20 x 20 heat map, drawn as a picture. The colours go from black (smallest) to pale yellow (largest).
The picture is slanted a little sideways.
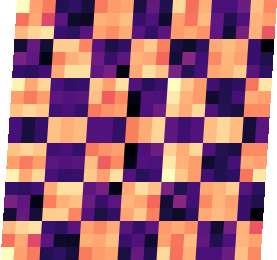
Grain: checkered. Average level on the scale: 50%. Slope: none. Mirror symmetry: top to bottom.
